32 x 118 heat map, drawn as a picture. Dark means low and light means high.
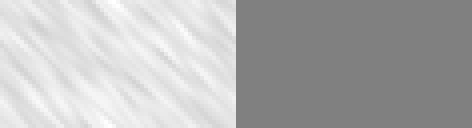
The table splits into one row of 2 panels. Panel 1,1: very high, slanting down to the right, faint in contrast. Panel 1,2: middling, flat.
